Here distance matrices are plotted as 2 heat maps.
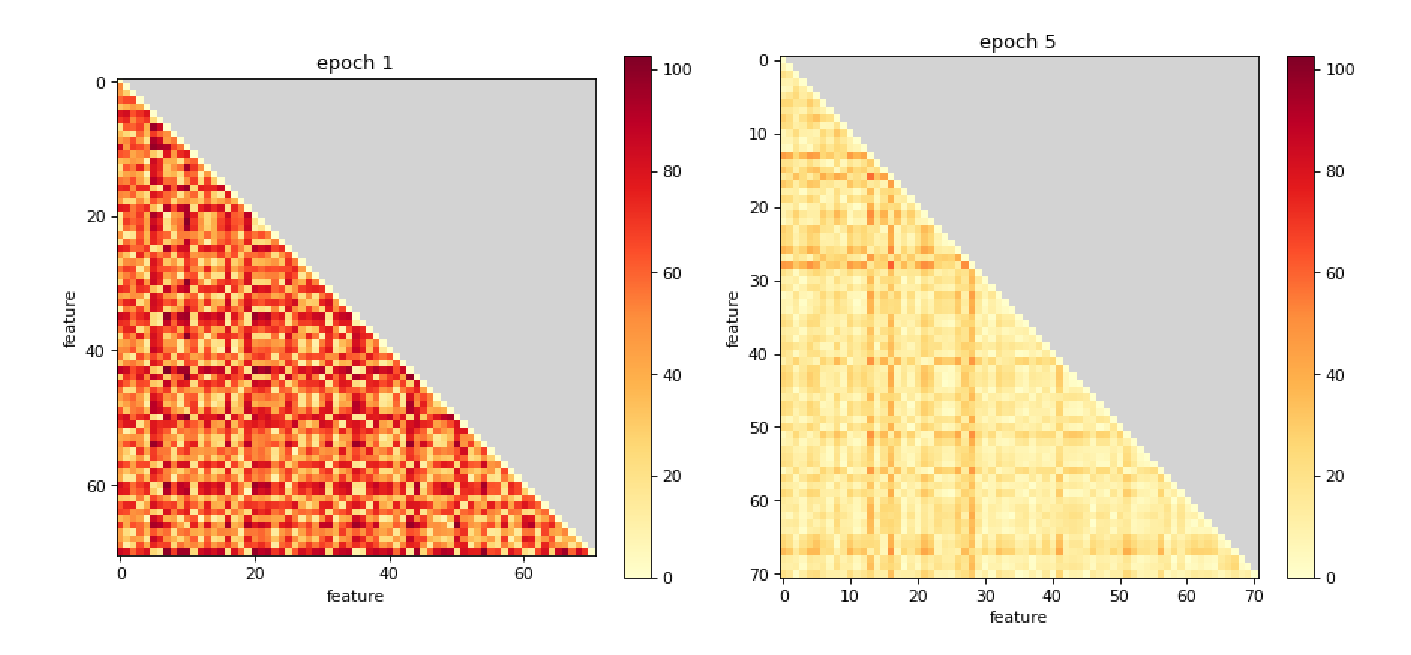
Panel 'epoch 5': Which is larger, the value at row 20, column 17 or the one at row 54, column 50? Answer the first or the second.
the first
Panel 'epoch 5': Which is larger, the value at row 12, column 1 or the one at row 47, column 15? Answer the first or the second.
the second
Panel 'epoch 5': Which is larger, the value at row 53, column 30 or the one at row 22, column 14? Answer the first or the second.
the second
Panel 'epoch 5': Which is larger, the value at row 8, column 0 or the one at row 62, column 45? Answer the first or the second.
the first
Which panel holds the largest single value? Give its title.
epoch 1
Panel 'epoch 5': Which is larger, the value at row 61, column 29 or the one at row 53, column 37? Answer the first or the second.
the first
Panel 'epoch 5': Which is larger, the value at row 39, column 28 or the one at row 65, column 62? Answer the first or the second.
the first
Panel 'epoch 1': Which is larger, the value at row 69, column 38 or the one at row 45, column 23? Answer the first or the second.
the first
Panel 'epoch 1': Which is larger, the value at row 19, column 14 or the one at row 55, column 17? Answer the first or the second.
the first
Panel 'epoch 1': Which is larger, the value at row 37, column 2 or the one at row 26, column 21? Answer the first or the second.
the first
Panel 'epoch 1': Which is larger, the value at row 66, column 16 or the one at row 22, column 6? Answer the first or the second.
the first
